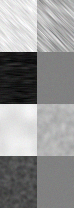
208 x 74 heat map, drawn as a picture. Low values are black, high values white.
It is made of 4 by 2 panels. Panel 1,1: very high, slanting down to the right, faint in contrast. Panel 1,2: high, slanting down to the right. Panel 2,1: very low, streaked across, faint in contrast. Panel 2,2: middling, flat. Panel 3,1: very high, smooth, faint in contrast. Panel 3,2: high, blotchy, faint in contrast. Panel 4,1: low, blotchy, faint in contrast. Panel 4,2: middling, flat.
